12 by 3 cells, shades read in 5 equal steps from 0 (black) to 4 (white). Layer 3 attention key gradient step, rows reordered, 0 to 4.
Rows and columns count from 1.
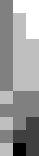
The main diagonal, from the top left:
2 3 4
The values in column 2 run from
0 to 4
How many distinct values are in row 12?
3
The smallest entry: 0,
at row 12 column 2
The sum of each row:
10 9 9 8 8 8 8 7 6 6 4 4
